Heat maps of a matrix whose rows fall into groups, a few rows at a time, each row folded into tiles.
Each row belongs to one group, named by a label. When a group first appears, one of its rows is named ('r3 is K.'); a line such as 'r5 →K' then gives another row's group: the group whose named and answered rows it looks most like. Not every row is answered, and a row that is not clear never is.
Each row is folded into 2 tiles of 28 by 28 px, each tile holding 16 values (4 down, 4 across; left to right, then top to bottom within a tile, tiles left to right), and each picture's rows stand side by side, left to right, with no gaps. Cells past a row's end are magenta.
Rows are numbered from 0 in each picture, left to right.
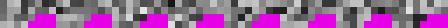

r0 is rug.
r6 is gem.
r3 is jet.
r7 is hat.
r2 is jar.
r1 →jet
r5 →rug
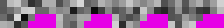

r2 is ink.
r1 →gem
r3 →jet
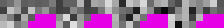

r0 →rug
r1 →jet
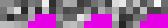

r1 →rug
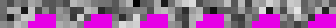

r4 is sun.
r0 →rug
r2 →rug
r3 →gem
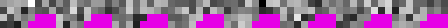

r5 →jar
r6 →sun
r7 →rug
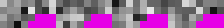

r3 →gem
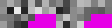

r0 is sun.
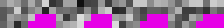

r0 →sun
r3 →gem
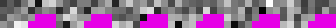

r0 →jet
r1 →jet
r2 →hat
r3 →jet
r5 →rug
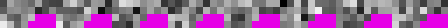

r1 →ink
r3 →jet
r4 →gem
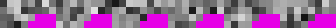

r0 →sun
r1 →ink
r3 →sun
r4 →jet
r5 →jar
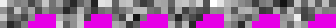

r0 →jar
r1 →jet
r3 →hat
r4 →jar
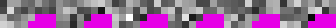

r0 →rug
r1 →sun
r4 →jet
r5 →hat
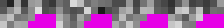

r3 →rug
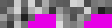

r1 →gem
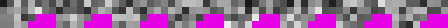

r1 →jet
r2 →jet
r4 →rug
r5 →ink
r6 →hat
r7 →jar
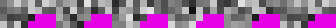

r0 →hat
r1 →sun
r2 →ink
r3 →rug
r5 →hat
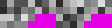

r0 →jet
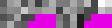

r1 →hat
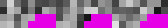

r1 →hat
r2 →ink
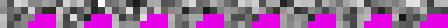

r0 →gem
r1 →jar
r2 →rug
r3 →gem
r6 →gem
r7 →gem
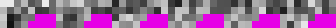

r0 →jar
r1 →gem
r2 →jet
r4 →ink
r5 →jet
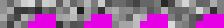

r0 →gem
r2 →rug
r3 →hat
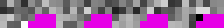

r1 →jar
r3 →hat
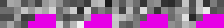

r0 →hat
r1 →rug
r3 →ink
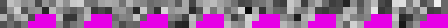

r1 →gem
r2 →sun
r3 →sun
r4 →rug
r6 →ink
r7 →jar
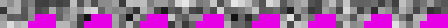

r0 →rug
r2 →gem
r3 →sun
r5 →jet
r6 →rug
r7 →rug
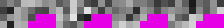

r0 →jet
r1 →jar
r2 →rug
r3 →rug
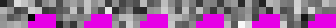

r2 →jet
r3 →jar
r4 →jet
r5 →hat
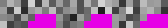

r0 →sun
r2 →ink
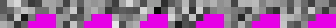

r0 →hat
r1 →ink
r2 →ink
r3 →sun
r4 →gem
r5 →jar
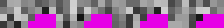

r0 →sun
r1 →ink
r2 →sun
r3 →hat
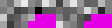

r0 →gem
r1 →hat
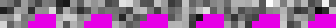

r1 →ink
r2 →hat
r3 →hat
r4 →hat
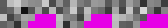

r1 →ink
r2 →jar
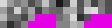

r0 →jar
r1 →ink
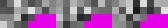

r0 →hat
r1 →jar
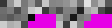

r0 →hat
